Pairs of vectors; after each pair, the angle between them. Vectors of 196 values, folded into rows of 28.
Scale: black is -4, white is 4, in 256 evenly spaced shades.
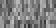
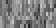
nearly parallel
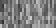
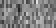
partly aligned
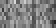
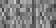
nearly parallel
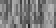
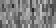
partly opposed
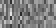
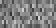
partly opposed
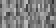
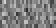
partly aligned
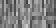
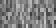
partly aligned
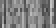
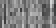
nearly parallel
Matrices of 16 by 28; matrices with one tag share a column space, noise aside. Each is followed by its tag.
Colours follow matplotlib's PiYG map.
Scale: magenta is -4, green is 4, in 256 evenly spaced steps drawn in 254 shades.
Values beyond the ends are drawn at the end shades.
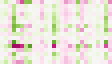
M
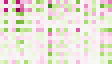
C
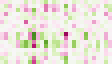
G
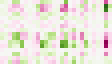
G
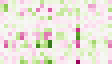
G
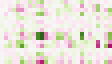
G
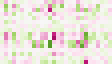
G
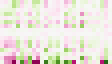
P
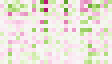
C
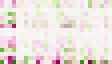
P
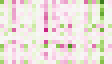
M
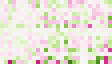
P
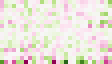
P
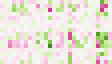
G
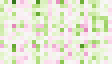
M
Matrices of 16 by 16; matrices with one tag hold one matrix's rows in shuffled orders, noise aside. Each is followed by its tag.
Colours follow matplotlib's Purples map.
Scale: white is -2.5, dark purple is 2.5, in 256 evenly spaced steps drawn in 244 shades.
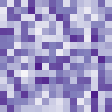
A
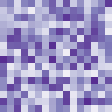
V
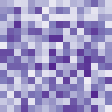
V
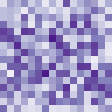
V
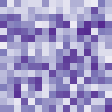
V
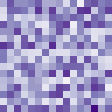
V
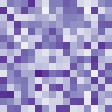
A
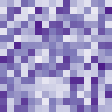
A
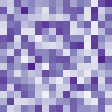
A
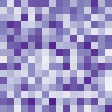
V
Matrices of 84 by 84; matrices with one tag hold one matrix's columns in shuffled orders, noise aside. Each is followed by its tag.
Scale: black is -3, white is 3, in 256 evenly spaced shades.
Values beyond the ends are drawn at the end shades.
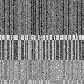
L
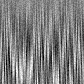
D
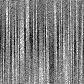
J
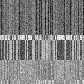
L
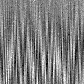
D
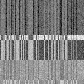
L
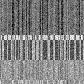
L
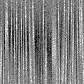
J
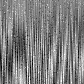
D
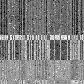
L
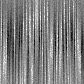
J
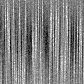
J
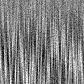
D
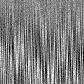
D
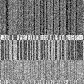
L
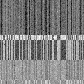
L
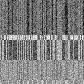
L
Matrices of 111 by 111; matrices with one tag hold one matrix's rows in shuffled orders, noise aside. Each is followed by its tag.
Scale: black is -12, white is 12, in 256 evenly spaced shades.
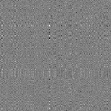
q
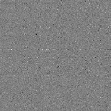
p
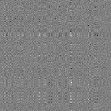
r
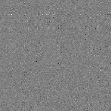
p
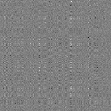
r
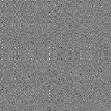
q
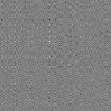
q
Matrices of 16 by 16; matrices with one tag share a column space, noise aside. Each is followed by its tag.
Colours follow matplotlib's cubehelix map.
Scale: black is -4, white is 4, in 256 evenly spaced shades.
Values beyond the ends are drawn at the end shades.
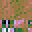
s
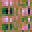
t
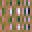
t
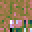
s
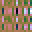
t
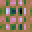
t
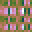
t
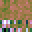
s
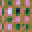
t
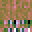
s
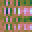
t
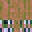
s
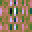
t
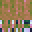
s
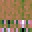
s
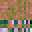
s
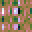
t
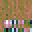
s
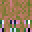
s
